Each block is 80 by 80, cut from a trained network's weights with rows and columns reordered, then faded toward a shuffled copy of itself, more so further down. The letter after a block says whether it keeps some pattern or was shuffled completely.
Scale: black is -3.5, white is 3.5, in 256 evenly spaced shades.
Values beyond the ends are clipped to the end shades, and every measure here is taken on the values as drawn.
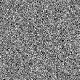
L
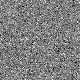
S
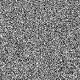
L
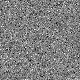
S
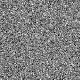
L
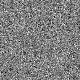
S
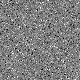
S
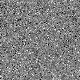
L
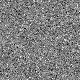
S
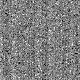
L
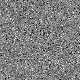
L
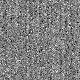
L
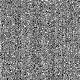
L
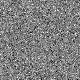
S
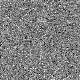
L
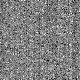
L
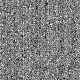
L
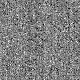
L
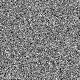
S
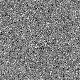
S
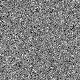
S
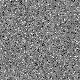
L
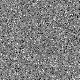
L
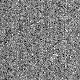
L
